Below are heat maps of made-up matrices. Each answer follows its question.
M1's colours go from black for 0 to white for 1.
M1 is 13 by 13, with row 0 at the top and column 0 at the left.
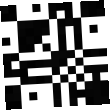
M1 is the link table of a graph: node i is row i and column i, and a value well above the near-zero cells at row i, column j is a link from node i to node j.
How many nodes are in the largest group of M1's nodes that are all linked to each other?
3
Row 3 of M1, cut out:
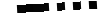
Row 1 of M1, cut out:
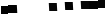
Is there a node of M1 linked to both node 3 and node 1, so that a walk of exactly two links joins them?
no
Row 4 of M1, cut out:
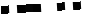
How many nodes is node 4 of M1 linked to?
7
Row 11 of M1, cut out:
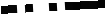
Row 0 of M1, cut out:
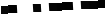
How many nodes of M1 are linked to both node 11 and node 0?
2
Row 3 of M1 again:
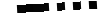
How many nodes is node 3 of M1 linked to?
6
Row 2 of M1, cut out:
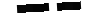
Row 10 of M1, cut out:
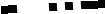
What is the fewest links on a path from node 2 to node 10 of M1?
1
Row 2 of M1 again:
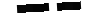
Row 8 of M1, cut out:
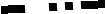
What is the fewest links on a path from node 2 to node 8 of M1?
3
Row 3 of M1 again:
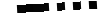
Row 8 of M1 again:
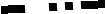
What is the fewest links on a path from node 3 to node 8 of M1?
1
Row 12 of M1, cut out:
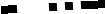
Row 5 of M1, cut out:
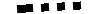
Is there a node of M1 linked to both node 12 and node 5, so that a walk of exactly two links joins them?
yes
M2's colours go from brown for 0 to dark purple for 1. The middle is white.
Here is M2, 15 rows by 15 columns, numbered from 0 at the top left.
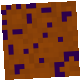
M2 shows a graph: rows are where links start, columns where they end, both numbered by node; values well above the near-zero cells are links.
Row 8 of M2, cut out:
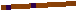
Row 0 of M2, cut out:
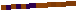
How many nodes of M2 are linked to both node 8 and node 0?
2
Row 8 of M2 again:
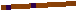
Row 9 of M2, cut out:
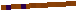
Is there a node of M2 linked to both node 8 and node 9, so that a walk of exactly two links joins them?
yes
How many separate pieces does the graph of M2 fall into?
1
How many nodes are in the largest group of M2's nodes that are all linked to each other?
3
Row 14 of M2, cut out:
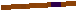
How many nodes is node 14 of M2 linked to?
2
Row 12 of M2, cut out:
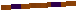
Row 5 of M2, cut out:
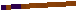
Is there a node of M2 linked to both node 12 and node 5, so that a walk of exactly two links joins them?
yes
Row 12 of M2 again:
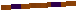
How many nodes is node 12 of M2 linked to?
4
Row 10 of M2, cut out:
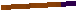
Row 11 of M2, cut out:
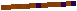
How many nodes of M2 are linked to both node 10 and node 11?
2
